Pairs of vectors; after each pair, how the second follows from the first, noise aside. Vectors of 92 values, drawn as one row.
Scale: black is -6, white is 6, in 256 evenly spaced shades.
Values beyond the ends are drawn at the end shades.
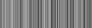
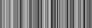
scaled up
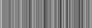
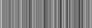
copied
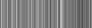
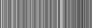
copied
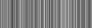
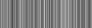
copied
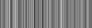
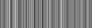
copied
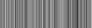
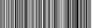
scaled up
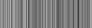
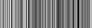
scaled up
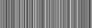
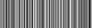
scaled up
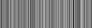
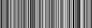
scaled up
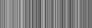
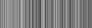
copied
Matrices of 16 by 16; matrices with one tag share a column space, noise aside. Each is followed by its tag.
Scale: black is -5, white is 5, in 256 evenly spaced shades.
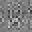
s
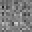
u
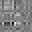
u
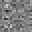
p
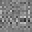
s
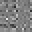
p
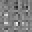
u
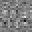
s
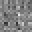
u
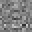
p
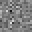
s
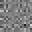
p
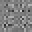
p
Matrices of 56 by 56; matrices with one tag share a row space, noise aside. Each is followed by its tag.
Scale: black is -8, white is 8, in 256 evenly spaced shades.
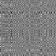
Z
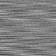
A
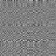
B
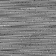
A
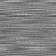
A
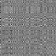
Z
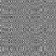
Z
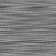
A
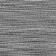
A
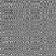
Z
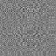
B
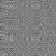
Z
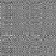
Z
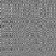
Z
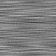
A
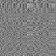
B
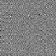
Z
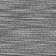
A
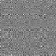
Z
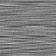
A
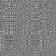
Z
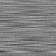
A
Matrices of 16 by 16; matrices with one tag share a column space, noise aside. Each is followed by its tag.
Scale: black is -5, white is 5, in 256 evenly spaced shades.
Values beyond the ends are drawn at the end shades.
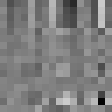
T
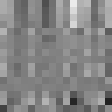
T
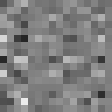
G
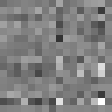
G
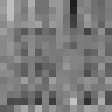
T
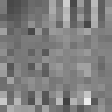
T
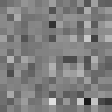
G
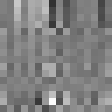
T
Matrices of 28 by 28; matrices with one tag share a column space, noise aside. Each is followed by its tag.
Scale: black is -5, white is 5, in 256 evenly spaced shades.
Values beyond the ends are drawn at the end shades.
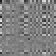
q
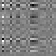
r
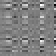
r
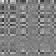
q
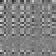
q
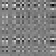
r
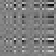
r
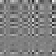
q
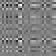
r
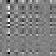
q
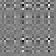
r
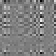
q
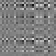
r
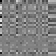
q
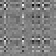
r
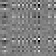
r
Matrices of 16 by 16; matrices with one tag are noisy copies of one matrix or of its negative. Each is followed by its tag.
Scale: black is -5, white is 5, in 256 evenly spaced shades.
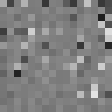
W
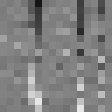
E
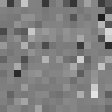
W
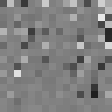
W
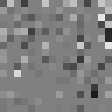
W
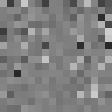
W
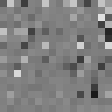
W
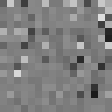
W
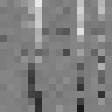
E
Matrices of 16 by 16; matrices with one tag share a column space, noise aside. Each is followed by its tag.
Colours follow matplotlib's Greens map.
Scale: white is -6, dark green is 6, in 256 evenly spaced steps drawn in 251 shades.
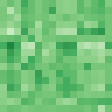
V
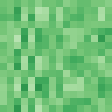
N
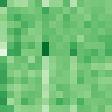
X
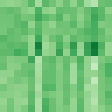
X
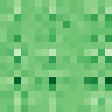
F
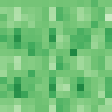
N
